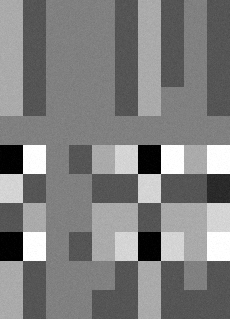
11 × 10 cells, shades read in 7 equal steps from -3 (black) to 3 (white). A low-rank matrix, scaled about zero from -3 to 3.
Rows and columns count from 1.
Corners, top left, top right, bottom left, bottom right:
1 -1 1 -1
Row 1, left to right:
1 -1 0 0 0 -1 1 -1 0 -1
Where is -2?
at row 7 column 10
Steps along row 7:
down up same down same up down same down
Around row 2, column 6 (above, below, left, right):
-1 -1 0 1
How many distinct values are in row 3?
3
